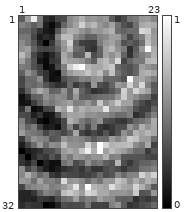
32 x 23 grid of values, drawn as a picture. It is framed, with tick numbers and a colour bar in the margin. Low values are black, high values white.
Rings spread out from the top middle. The values follow a bell shape. No row or column stands out. The right part is higher, past a seam about 30% of the way across.
